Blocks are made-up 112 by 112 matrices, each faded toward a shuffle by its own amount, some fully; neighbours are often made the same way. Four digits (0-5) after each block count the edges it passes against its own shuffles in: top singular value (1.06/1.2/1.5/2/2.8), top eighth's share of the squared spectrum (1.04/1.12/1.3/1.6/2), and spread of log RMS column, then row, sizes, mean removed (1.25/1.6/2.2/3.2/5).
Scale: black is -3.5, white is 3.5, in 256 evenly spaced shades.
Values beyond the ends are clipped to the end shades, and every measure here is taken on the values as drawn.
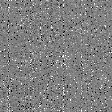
4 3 2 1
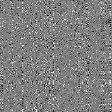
4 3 3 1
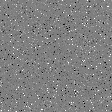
0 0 0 0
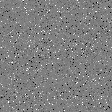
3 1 0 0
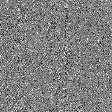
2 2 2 0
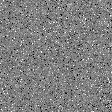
0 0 0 0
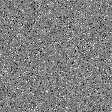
0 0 0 0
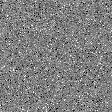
2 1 0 0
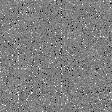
2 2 2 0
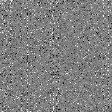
2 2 3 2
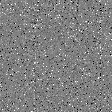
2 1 1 0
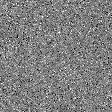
0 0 0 0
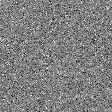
0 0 0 0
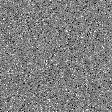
1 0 0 0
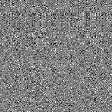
4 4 2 2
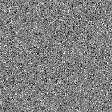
3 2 1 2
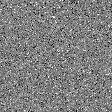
1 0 0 0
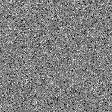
3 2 0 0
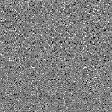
4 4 2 2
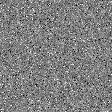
2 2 0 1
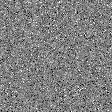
1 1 0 0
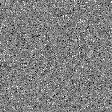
3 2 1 1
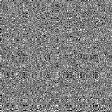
5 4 3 3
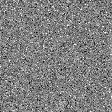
3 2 0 0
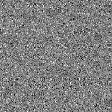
4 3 2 2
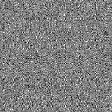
4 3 2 2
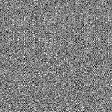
4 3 2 2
